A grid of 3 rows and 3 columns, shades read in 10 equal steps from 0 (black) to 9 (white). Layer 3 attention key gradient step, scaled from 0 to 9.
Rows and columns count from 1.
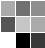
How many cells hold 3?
1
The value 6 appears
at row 1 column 1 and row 2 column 3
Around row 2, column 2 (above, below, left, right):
4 0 3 6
